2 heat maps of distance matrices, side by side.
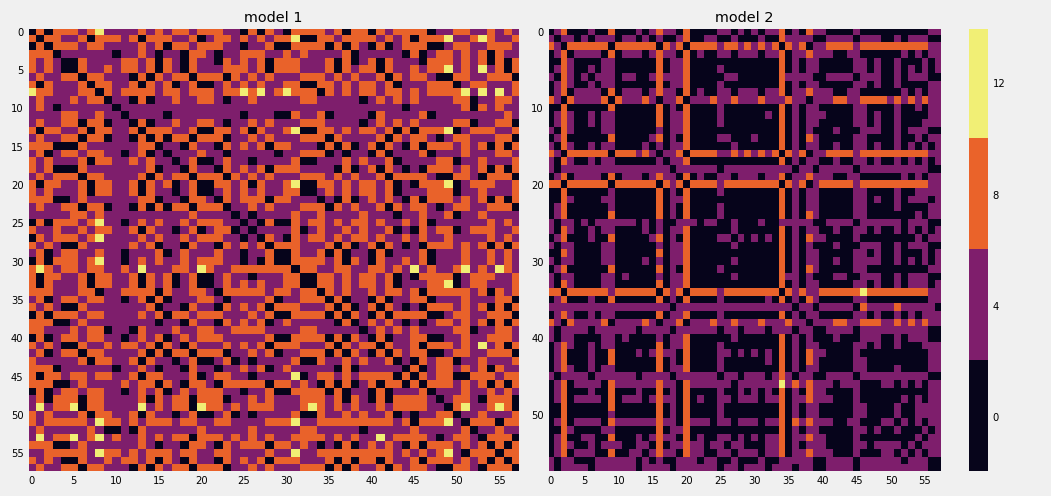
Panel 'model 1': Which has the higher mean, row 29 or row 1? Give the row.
1
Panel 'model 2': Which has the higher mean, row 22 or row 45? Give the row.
45
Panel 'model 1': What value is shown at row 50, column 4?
4
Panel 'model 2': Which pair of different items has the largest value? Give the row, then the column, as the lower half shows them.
46, 34
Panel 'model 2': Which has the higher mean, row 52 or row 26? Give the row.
26
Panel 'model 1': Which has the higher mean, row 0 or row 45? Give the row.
0
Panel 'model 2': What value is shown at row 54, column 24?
4
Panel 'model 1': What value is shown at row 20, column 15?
4
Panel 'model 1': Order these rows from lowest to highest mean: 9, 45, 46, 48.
9, 46, 48, 45
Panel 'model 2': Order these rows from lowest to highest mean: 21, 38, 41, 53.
21, 41, 53, 38
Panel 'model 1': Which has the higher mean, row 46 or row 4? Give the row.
46
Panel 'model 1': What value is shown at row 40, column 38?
8
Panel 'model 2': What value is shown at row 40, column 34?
8
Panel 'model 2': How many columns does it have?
58
